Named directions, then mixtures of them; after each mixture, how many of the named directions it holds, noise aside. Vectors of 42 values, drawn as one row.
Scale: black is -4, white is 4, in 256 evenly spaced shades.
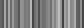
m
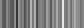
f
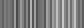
two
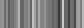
one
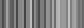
two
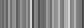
two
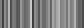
two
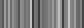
one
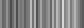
two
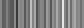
one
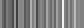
one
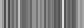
two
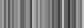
one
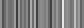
one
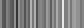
one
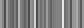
two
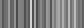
two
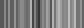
two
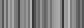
one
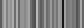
two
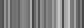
one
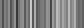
two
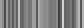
two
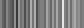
one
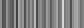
one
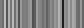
two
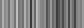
two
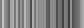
two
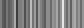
one
